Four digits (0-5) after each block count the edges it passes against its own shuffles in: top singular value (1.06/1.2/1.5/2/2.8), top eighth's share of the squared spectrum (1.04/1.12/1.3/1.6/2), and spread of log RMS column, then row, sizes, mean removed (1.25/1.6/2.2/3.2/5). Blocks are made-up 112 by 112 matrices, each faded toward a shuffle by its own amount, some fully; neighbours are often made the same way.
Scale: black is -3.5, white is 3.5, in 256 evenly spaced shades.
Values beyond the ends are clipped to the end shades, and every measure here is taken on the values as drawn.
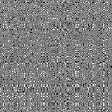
5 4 3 3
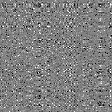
5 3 3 3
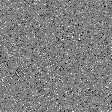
0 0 0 0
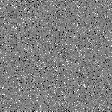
4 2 1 1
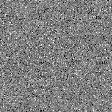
3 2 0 1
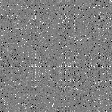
4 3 2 2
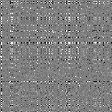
5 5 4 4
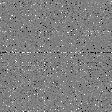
4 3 1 1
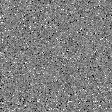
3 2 0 1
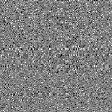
4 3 2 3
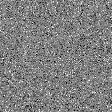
3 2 0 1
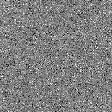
3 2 0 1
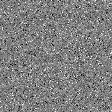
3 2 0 0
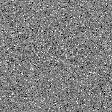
3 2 1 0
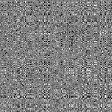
5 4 3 3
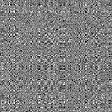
5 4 3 3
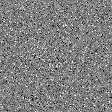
2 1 0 0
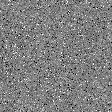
1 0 0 0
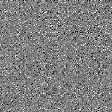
4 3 2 2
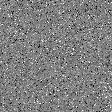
0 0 0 0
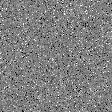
0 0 0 0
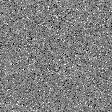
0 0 0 0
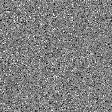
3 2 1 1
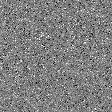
0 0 0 0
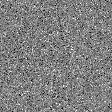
2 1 0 0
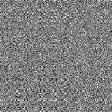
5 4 2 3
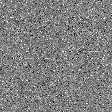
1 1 0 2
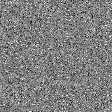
0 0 0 1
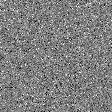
0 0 0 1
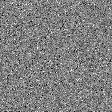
0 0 0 1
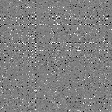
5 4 2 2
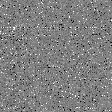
3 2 0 1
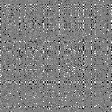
5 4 3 3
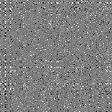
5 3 2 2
